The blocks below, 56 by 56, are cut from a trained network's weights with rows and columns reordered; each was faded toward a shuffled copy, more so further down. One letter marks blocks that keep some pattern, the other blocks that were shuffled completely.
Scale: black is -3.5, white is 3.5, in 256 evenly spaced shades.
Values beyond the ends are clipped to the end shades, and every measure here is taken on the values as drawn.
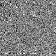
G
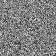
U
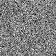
U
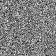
U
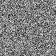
U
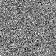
G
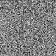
G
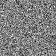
U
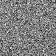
U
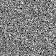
U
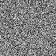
G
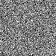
U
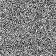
U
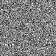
G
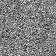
U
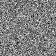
U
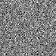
G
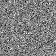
U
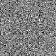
G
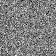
U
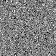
U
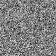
U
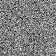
U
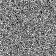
U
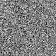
G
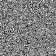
U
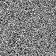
G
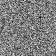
U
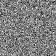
U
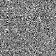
G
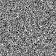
G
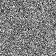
U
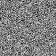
G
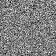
U
